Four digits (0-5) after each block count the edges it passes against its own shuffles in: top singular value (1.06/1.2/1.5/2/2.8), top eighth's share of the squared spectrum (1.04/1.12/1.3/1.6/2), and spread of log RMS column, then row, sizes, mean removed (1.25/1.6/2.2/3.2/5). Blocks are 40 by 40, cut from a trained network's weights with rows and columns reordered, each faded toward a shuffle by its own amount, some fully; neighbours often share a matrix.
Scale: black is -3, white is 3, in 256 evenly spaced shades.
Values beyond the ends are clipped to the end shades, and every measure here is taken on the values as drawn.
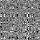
3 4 2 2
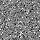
0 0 0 0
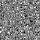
2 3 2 1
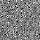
2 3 2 1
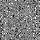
2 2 1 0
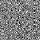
3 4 2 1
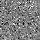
2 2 1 0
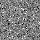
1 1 0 0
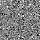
2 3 1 1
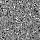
0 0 0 0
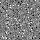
0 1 0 0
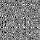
3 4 2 2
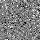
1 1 0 0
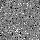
0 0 0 0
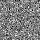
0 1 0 0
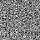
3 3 1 1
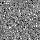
0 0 0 0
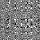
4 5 3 2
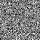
1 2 0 1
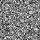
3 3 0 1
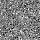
0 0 0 0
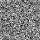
2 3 0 0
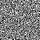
0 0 0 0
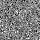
0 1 0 0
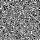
1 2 0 0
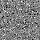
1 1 0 0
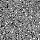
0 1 0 0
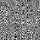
3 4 2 2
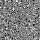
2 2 0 0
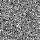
1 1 0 0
